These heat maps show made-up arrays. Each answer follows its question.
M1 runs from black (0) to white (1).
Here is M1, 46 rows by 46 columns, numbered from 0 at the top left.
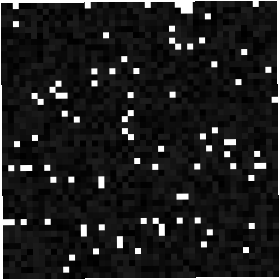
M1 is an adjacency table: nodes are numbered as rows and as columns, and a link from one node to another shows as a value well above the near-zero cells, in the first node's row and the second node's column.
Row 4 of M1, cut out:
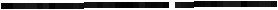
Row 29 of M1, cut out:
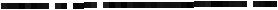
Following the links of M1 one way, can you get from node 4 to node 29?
no
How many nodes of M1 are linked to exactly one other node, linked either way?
4
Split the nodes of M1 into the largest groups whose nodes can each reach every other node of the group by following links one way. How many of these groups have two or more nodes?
0
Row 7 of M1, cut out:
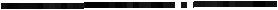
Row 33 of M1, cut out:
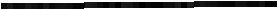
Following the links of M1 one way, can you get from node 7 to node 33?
yes
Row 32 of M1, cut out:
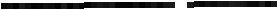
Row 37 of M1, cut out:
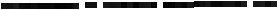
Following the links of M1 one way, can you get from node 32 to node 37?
no
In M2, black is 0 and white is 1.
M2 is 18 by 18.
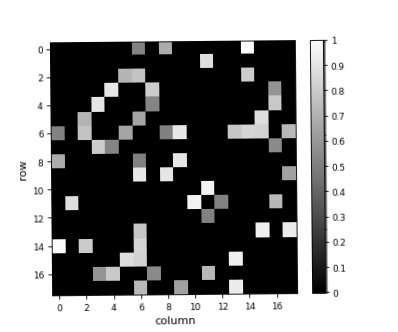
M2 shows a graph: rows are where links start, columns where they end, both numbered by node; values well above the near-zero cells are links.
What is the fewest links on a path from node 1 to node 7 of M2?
3
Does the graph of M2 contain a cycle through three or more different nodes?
yes
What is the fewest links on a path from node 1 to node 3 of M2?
3
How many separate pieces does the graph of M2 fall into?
2
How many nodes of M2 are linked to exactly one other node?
3
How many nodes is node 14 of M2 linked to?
3
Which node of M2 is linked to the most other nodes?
node 6
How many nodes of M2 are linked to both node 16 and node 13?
0
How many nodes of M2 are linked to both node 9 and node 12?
0
